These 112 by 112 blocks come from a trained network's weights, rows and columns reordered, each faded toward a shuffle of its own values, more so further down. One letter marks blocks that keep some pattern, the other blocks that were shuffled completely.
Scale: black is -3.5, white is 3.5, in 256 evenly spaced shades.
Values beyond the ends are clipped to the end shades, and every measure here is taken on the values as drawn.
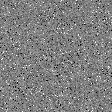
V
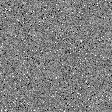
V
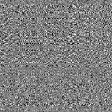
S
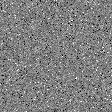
V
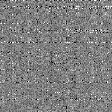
S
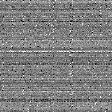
S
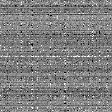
S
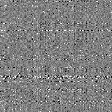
S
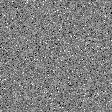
V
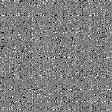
S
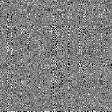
S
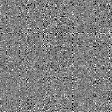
S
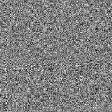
S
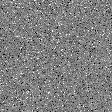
V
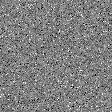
V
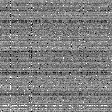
S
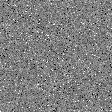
V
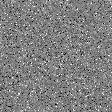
V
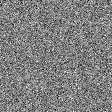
V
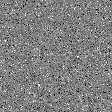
V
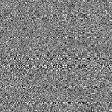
S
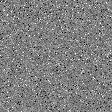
V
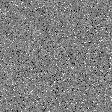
V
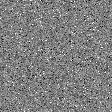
V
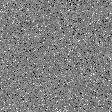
V
